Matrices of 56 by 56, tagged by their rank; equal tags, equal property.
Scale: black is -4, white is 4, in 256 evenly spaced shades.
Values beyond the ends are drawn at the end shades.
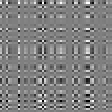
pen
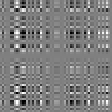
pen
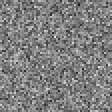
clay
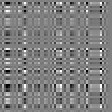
pen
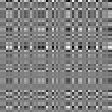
pen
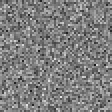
clay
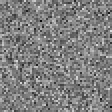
clay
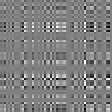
pen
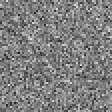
clay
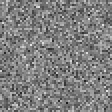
clay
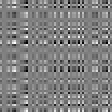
pen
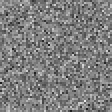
clay
